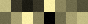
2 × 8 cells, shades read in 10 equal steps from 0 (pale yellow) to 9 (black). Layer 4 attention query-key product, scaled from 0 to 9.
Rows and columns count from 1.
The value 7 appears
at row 1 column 2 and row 1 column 4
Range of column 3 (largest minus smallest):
8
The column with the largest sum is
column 4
